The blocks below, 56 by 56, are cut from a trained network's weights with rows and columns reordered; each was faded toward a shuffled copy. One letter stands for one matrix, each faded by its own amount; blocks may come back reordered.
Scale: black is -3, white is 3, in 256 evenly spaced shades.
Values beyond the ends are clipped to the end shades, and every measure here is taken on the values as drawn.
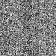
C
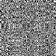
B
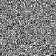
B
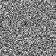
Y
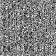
C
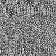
Y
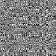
B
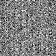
C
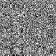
B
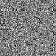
B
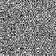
B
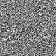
Y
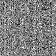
C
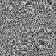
Y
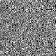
B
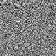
Y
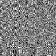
B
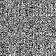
C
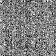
C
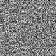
Y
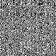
C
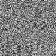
Y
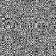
B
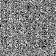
C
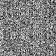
C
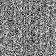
C
